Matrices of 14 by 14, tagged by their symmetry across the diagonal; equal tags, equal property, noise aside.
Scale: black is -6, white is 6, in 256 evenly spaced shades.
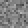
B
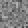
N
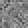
N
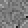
N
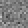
B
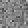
B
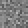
B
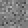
N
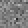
B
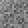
N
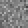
B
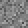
N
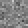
B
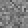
B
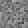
N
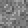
N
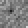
N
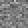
B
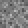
N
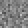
B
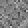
N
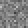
B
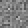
N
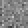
B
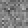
B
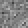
N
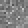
N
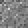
N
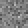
B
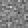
B
